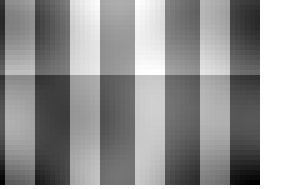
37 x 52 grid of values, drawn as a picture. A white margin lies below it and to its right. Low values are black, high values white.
Stripes: upright, repeating 4 times. Ninth with the lowest average: bottom right. Seam: horizontal, 40% of the way down, the top part higher. Average level on the scale: 50%.
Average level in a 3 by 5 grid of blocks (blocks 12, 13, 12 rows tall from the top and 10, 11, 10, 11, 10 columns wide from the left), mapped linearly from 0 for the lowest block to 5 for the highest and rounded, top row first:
1 4 5 3 1 / 2 2 3 3 2 / 1 2 3 1 0
